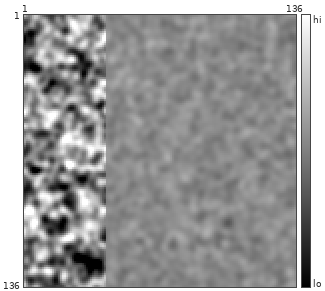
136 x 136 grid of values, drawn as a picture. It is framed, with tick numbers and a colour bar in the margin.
The distribution is heavy-tailed on both sides. The field is mottled with small blotches. A vertical seam about 30% of the way across splits the table, and the right part is calmer. No overall slope runs across the table. The halves do not mirror each other.
